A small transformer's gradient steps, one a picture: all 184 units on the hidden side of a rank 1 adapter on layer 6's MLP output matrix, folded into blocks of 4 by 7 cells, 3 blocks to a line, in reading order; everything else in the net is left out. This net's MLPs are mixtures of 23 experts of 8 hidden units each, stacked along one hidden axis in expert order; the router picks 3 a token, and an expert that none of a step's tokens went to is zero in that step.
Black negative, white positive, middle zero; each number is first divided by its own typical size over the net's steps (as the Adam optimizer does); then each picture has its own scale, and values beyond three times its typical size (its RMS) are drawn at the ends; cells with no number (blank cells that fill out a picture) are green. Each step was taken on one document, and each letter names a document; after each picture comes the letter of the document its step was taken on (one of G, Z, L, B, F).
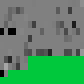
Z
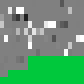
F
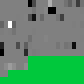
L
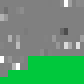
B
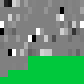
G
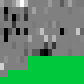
F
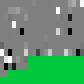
Z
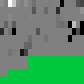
G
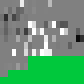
F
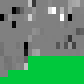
L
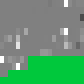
B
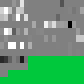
F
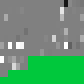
B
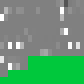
B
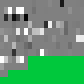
F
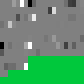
L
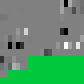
B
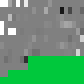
G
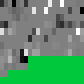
G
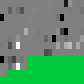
B
